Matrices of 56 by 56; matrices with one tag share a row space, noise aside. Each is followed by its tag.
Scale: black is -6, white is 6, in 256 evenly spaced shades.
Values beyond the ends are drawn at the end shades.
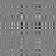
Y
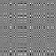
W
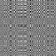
W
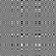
Y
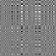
Y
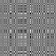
W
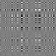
Y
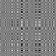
Y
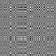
W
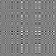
Y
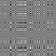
W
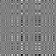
Y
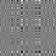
Y
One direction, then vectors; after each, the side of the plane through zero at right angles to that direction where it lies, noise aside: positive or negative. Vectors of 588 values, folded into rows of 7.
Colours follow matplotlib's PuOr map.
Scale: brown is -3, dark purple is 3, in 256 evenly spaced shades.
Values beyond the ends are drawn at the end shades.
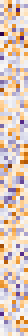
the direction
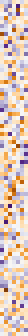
negative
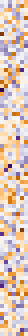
negative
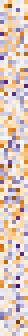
positive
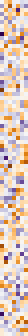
positive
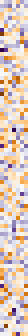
negative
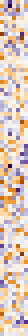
negative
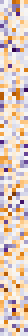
negative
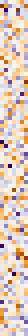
negative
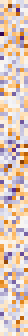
positive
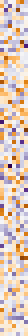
negative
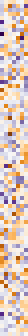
positive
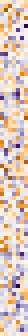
positive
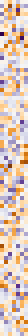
positive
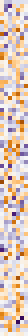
negative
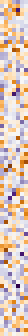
positive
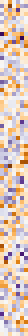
positive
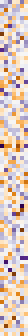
negative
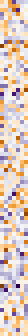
positive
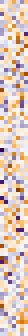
positive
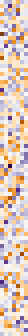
negative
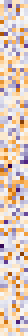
negative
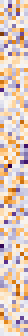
negative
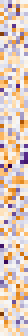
negative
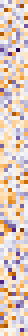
negative
